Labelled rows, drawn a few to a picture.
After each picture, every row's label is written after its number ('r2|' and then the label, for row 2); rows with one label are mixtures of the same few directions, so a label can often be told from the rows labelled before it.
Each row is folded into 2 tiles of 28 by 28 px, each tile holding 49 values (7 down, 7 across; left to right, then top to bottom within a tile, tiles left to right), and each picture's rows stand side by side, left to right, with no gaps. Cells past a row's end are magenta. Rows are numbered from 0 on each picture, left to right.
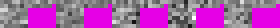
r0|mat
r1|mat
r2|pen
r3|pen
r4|pen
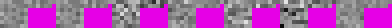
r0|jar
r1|jar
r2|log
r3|pen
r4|pen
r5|mat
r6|pen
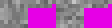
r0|mat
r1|pen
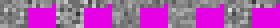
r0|jar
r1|jar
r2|mat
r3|mat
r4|jar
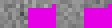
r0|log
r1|log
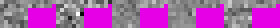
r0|pen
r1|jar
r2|log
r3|jar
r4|mat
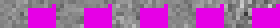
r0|log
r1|mat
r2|pen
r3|log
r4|log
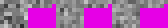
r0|pen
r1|jar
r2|pen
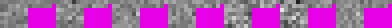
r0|mat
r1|pen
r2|jar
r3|jar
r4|pen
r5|pen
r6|log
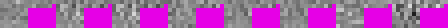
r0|pen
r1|log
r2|log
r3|jar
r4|jar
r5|jar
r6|mat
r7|log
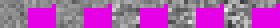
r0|log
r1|pen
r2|mat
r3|pen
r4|pen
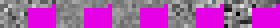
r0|jar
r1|pen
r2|mat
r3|log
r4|mat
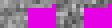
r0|mat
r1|mat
